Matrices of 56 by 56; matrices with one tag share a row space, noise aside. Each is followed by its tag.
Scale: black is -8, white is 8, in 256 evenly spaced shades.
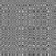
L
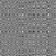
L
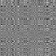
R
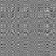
R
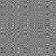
R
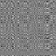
R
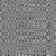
L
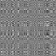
R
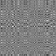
R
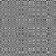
L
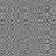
R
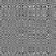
L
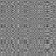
R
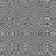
R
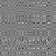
L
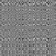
L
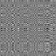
R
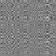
R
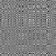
L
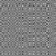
L
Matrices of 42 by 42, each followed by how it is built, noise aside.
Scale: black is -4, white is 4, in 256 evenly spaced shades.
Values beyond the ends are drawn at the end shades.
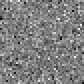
noise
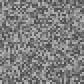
noise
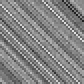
Toeplitz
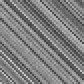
Toeplitz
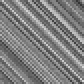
Toeplitz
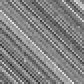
Toeplitz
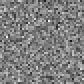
noise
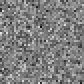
noise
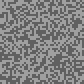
noise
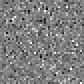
noise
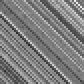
Toeplitz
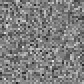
noise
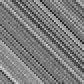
Toeplitz
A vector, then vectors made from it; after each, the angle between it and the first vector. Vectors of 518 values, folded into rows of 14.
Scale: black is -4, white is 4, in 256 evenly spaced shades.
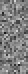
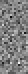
partly aligned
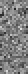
partly aligned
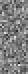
nearly opposite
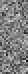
partly aligned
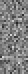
partly aligned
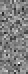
nearly parallel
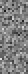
orthogonal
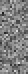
nearly parallel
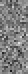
orthogonal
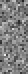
partly aligned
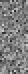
partly aligned
